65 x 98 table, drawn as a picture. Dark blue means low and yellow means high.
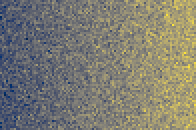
There are no regular stripes. The field climbs toward the right. No row or column stands out. The histogram is bell-shaped.
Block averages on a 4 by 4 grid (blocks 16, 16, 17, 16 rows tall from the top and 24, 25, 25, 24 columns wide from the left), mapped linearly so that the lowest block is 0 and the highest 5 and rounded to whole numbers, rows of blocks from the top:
0235 / 0235 / 0235 / 0235
